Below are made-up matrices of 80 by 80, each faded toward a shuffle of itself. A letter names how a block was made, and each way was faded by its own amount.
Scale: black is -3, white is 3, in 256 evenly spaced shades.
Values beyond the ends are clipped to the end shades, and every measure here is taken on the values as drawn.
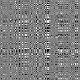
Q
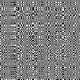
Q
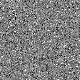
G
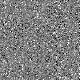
G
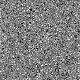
G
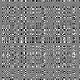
Q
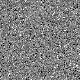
G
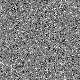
G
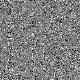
G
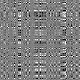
Q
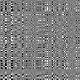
Q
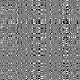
Q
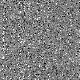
G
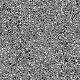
G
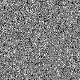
G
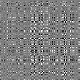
Q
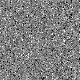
G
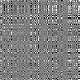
Q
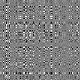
Q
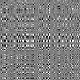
Q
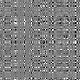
Q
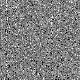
G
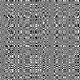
Q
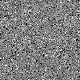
G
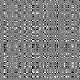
Q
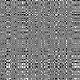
Q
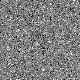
G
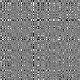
Q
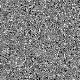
G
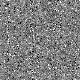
G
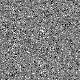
G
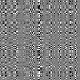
Q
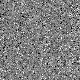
G
